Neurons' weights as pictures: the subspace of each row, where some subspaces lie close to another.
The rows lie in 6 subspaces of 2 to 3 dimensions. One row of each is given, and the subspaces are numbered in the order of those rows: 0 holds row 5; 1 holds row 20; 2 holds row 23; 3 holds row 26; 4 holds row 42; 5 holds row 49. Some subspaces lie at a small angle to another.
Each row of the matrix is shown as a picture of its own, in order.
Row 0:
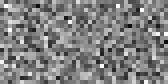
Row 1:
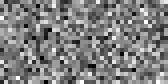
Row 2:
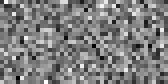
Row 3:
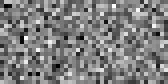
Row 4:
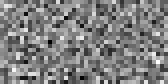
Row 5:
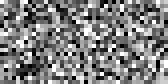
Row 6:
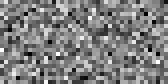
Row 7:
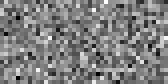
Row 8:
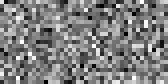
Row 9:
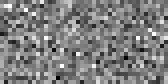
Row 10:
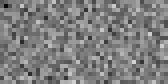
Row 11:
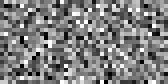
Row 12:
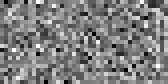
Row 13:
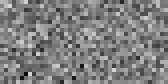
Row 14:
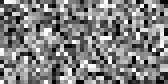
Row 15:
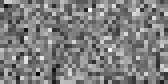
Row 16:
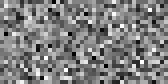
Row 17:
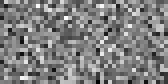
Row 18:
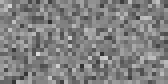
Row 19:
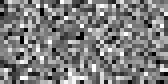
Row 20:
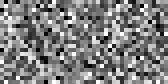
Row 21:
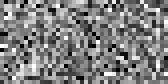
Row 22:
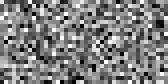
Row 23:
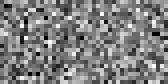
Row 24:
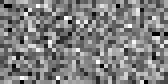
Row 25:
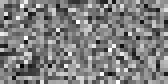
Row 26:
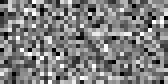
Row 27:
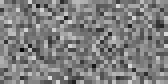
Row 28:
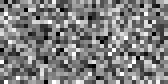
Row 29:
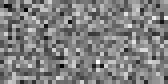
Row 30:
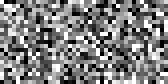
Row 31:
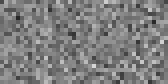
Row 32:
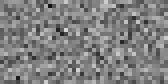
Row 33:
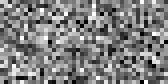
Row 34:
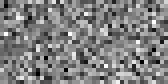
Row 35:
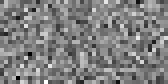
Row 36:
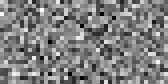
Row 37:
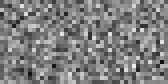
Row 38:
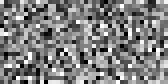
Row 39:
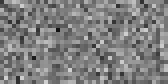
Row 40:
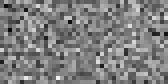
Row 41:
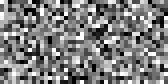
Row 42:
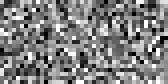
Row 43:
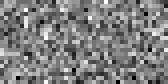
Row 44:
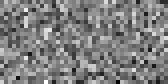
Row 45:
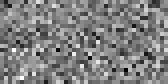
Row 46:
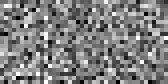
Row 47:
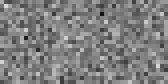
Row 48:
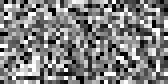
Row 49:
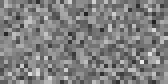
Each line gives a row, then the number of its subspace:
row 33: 1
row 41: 3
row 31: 5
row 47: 2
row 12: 0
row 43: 2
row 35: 4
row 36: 3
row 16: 5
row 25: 0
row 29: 1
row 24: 1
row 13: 0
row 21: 0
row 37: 5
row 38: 0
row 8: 4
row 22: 1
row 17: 3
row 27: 1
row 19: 3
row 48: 0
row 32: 5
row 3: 2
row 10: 5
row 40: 1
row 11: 4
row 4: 3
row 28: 1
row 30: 4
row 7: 5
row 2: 4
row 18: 0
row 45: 0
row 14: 2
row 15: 2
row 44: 2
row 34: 5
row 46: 4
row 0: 1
